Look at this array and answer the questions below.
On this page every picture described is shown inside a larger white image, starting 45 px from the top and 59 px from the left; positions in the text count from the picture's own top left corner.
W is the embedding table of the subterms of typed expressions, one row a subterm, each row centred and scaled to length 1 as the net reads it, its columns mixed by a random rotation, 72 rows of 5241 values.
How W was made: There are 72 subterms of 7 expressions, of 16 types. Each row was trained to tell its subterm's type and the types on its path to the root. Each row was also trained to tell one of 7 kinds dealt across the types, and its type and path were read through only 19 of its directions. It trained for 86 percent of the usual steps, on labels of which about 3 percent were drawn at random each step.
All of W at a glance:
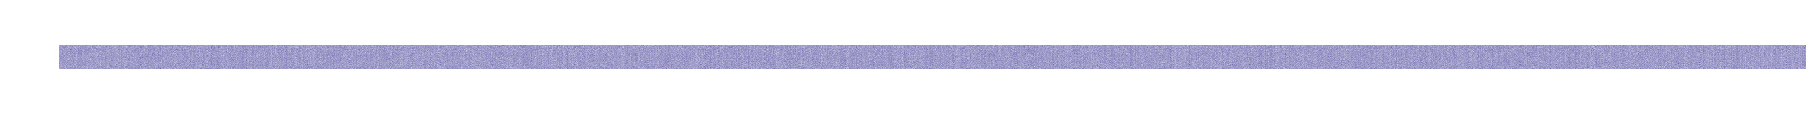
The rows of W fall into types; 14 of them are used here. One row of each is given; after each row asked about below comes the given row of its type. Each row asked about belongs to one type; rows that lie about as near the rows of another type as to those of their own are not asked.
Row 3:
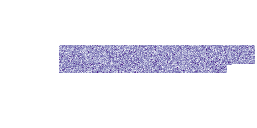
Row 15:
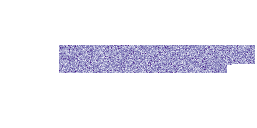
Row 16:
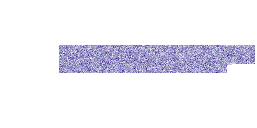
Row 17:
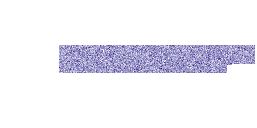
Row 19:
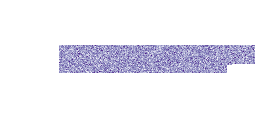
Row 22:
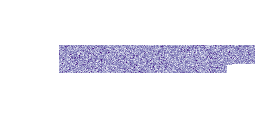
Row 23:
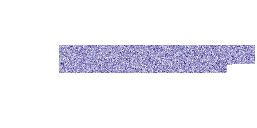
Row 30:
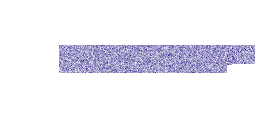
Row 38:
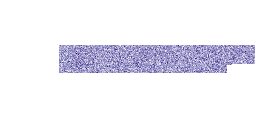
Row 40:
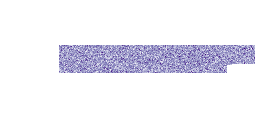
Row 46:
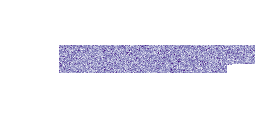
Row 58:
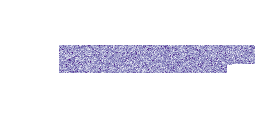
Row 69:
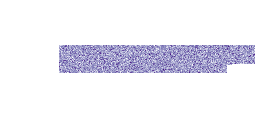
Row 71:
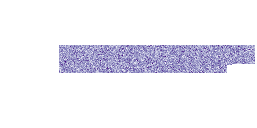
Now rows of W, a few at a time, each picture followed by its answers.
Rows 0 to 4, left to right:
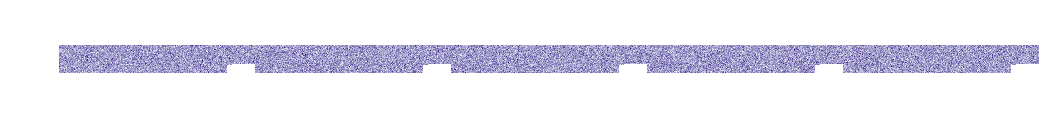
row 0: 69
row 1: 3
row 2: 58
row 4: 38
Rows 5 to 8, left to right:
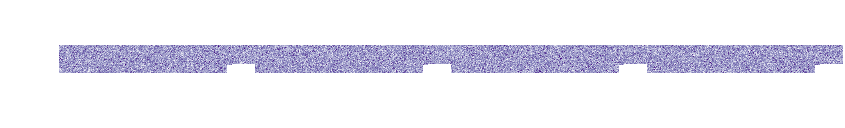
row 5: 22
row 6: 17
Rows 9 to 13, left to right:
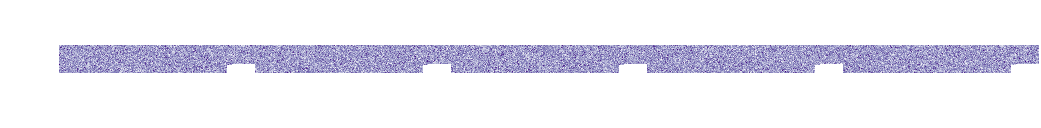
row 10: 40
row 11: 17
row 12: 16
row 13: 58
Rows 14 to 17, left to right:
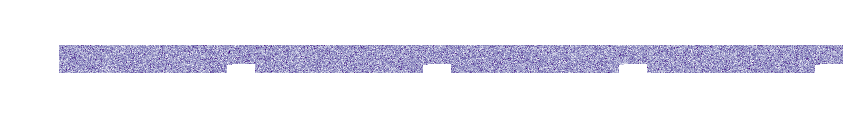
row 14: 22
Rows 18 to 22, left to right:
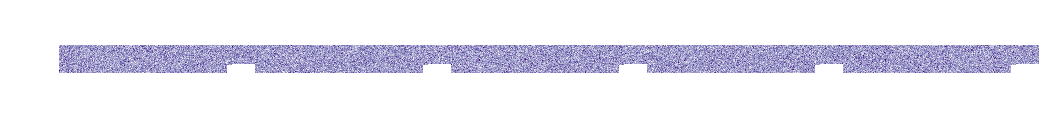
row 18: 15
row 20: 69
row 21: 15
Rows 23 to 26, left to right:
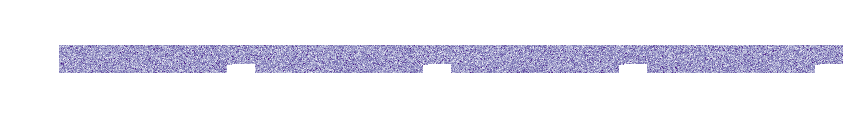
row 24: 30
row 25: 17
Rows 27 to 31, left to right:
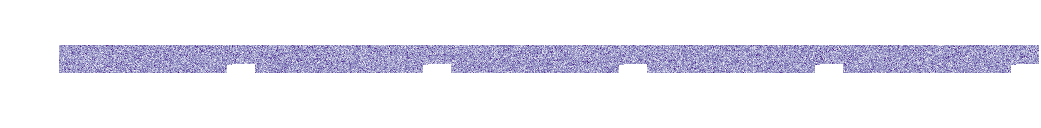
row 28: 23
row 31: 71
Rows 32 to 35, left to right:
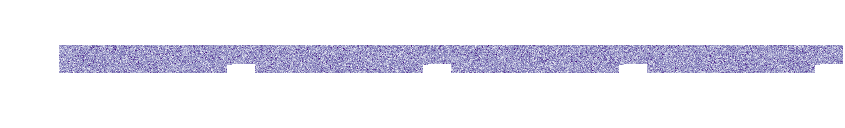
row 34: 40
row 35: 22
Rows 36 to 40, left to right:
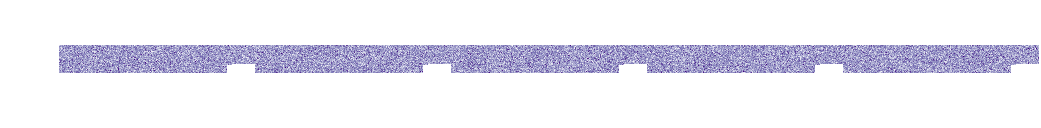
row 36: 19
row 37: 23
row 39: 3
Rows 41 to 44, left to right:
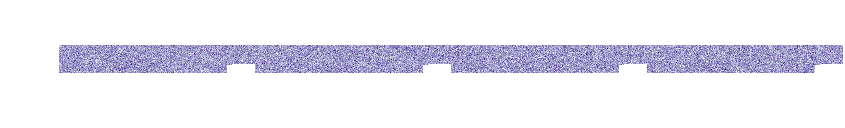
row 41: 3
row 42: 30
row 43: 23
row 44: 3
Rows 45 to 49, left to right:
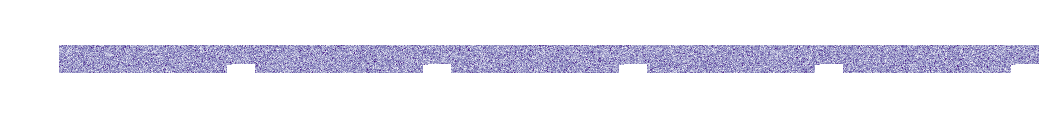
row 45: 69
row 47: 19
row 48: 3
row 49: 19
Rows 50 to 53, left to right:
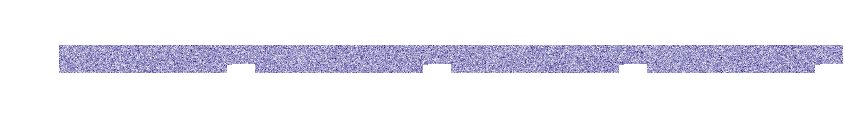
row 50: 30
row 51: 15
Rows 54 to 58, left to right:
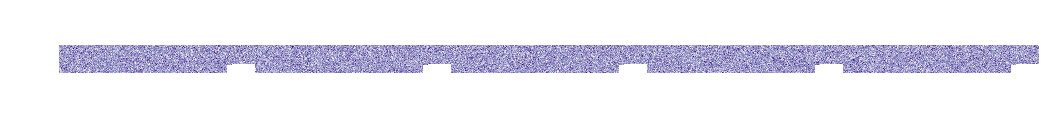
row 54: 22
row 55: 30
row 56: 30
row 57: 15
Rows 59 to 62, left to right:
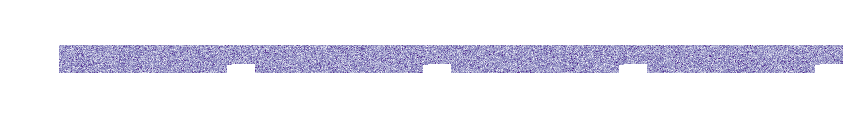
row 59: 19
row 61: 17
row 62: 22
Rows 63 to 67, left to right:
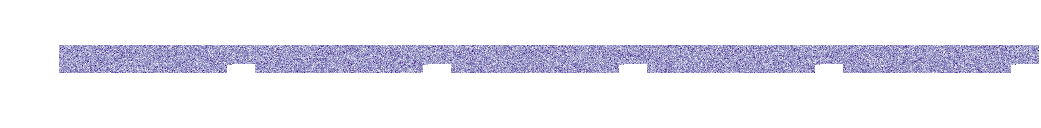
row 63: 71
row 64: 23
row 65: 23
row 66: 15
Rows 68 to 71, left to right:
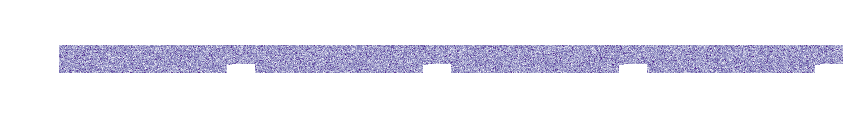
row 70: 69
